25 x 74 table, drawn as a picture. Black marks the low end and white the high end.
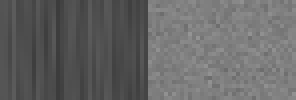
The table splits into one row of 2 panels. Panel 1,1: low, streaked downward, faint in contrast. Panel 1,2: middling, fine-grained, faint in contrast.
